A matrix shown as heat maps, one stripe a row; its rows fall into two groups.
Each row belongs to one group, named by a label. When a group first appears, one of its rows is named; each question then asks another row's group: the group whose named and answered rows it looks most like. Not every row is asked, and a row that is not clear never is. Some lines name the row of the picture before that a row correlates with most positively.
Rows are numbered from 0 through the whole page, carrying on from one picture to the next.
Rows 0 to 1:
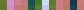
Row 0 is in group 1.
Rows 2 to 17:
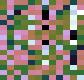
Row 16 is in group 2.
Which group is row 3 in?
2
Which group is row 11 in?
2
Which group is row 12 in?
1
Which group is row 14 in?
1
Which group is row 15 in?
2
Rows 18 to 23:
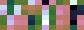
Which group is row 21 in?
1
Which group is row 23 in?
1
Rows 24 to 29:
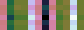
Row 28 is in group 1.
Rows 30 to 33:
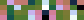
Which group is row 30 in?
1
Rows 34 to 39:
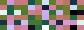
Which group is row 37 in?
1
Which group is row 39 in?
1
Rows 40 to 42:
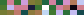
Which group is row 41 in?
1
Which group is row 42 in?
2
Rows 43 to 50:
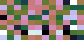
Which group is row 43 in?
2
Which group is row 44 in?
2
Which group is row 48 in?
2
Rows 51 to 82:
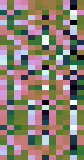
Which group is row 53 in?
2
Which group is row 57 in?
2
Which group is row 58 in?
1
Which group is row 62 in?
2
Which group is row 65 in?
1
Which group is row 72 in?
1
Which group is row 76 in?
2
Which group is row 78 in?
1
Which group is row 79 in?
1
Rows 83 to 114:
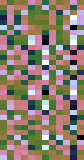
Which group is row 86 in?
2
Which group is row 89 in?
2
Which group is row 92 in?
2
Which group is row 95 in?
1
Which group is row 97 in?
2
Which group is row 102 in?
2
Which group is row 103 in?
1
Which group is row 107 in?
1
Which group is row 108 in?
2
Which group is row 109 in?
1
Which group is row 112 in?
1
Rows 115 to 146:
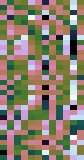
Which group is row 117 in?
1
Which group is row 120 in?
1
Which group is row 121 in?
1
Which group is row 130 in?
2
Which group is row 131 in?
2
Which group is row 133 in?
2
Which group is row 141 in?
1
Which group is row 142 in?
2
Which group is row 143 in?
2
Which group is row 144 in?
2
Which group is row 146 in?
2
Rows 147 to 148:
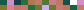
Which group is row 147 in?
2
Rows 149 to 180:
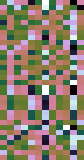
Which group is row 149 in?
1
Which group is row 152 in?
2
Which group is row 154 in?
2
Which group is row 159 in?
1
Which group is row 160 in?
2
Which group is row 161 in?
1
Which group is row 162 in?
2
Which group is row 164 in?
1
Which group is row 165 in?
2
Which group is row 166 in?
1
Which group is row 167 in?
1
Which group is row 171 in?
1
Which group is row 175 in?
2
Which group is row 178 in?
2
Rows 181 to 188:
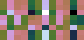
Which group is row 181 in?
1
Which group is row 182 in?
1
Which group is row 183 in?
1
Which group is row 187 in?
1
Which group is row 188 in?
1
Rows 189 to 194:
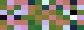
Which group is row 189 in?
1
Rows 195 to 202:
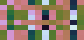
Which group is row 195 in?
1
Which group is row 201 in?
1
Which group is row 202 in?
1
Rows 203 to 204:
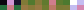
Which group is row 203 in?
2
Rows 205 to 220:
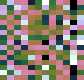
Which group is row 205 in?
1
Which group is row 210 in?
2
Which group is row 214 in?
2
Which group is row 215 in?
2
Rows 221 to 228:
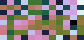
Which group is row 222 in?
2
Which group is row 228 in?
2
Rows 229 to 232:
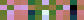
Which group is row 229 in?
1
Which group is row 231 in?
1
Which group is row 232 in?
1
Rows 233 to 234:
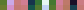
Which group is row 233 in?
1
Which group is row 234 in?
1
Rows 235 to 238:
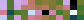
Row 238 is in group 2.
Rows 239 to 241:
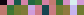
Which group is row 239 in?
2
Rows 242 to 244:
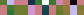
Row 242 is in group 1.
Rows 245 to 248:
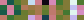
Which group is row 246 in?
2
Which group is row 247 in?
2
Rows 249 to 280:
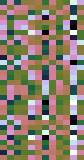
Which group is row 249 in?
2
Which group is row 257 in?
2
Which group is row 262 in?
2
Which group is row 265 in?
2
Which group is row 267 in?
1
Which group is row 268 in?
2
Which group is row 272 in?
1
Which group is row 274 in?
2
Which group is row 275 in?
1
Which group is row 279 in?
2
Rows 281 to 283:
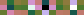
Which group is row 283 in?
1
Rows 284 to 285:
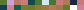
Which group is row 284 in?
1
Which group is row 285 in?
2
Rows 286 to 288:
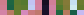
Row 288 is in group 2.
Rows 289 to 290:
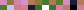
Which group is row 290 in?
1
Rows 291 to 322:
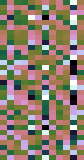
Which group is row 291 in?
2
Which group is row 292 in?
1
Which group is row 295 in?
2
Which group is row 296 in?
1
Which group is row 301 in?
2
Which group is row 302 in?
2
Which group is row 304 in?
1
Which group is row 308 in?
2
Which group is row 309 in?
1
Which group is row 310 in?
1
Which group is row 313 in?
2
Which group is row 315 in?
1
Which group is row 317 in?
1
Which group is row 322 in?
1
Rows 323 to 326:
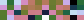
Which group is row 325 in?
2
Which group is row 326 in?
1
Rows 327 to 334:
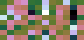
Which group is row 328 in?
1
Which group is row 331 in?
1
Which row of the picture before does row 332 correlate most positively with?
325
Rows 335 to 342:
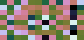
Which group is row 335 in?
2
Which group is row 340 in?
1
